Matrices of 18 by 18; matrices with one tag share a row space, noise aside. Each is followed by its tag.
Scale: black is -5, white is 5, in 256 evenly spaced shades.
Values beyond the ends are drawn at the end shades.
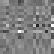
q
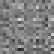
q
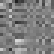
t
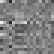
t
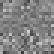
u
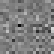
q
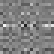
u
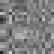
t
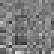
t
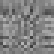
u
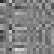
t
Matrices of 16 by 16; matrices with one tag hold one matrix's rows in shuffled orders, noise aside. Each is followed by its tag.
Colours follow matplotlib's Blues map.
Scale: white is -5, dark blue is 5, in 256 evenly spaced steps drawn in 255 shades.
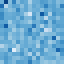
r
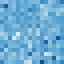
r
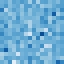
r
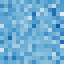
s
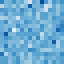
r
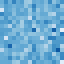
s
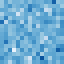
r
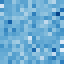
s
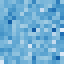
s
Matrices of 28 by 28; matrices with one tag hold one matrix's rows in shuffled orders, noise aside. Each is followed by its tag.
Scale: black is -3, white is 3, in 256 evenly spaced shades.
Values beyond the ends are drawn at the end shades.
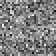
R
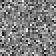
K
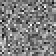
K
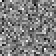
K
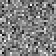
K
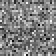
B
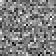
B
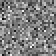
K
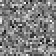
B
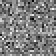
R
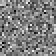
K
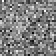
R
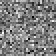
R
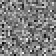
K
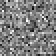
R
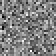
K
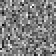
K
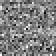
B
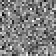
K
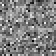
R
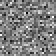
B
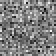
B
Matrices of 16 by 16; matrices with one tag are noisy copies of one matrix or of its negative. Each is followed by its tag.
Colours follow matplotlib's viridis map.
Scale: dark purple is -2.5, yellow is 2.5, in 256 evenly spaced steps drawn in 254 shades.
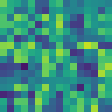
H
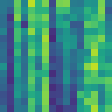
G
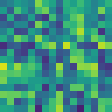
H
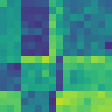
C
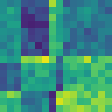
C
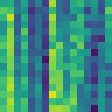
G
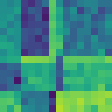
C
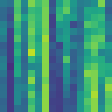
G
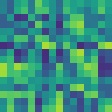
H
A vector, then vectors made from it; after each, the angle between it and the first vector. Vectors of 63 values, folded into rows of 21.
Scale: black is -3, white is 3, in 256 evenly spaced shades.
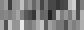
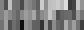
nearly opposite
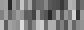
nearly parallel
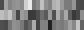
orthogonal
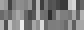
nearly parallel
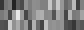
orthogonal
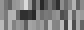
partly aligned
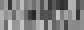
nearly parallel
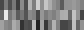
orthogonal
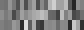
partly opposed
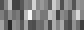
partly opposed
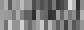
nearly parallel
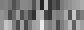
partly aligned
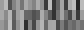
partly aligned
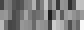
orthogonal
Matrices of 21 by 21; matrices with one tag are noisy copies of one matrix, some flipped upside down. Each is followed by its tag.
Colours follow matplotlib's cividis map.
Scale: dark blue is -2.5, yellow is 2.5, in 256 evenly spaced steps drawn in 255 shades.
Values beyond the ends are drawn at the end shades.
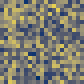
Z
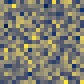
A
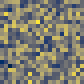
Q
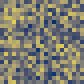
Z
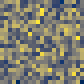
Q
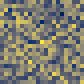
A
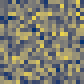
Q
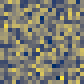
Q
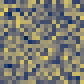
A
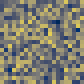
A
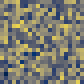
Q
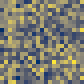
Z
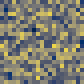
Q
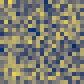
Z
